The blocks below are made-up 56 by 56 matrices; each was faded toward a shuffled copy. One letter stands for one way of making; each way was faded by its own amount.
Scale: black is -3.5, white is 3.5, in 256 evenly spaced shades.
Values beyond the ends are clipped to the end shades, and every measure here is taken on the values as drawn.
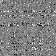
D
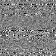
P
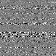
P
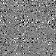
D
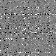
D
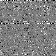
D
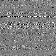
P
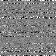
P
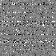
D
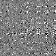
D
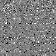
D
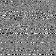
P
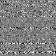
P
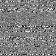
P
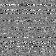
P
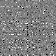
D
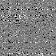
D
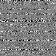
P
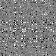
D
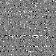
D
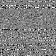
P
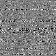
P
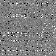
D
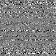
P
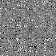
D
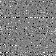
D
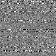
P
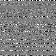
P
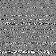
P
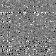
D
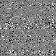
D
